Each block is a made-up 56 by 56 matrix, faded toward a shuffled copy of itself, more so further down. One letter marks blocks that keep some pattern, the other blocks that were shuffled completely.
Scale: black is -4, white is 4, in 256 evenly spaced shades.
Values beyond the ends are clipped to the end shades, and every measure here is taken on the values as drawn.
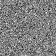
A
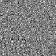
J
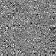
J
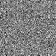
J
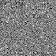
J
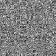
J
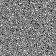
A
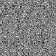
J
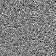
J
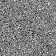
A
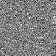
J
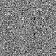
J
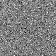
A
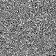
A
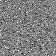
A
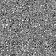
J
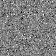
A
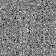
J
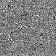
J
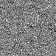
A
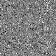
J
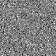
J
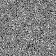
A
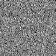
J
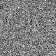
J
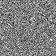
A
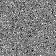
A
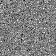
A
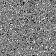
A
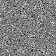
J
